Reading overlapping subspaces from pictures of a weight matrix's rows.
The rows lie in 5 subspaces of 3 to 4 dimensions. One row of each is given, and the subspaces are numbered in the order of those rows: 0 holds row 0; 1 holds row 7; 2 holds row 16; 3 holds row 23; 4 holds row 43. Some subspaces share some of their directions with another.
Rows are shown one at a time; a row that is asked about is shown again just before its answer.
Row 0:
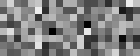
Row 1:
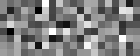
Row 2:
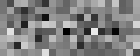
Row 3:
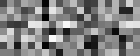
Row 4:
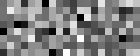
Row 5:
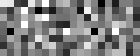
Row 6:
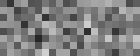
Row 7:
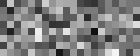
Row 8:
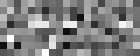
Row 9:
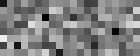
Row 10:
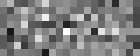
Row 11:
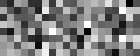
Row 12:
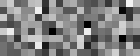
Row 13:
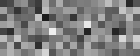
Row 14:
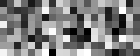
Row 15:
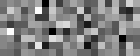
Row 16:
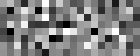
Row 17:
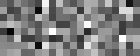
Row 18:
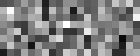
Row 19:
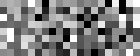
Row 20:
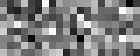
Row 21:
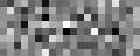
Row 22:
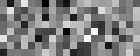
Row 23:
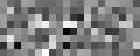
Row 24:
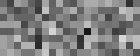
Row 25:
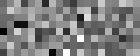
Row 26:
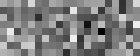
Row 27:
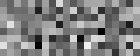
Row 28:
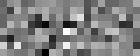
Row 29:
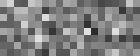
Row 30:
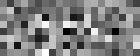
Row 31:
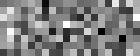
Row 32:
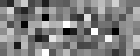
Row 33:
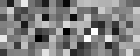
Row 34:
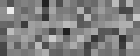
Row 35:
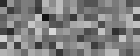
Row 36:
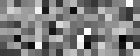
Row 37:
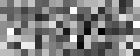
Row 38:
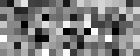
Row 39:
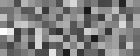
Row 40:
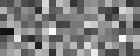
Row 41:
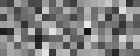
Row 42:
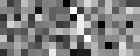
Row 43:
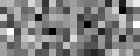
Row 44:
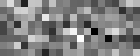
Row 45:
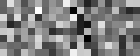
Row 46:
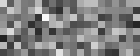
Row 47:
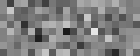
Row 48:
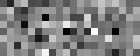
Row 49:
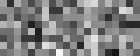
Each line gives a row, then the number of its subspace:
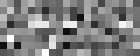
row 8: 3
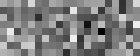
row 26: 4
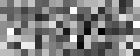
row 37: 4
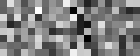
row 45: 0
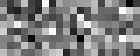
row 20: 2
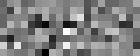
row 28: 3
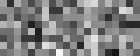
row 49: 1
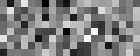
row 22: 0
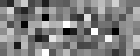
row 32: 2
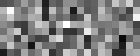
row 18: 4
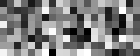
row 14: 0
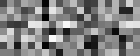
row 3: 1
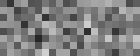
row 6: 0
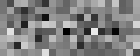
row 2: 4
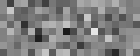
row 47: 1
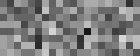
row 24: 4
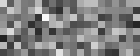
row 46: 1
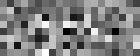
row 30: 3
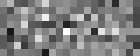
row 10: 4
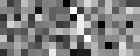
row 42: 0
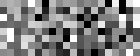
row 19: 4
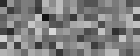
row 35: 1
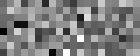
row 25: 2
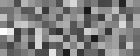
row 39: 2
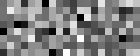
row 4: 2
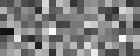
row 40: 0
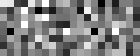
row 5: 3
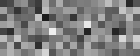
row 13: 1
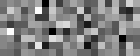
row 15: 3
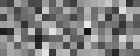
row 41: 2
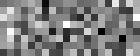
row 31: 4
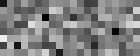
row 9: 1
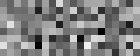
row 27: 4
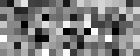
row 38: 0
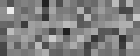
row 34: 0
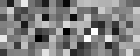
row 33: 0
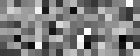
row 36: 4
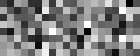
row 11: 0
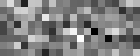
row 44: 2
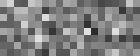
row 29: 3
